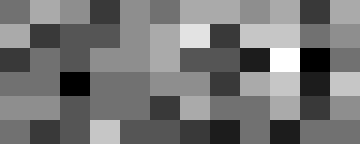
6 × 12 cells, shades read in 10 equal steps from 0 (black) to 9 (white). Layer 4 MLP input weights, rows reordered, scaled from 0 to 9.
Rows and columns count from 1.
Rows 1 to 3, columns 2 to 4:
6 5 2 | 2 3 3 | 4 3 5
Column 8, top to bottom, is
6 2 3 2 4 1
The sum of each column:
25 23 17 25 26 26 30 18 27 36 13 31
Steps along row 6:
down up up down same down down up down up same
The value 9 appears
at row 3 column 10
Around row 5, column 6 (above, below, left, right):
5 3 4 6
